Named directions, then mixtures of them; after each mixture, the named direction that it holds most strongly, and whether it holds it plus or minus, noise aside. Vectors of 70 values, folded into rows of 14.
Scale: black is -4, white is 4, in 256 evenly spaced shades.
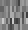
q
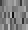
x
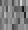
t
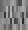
q, plus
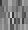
x, plus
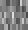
x, minus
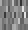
t, minus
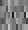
x, plus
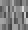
t, minus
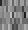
t, plus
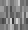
q, minus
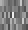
x, minus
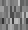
q, minus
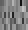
x, plus
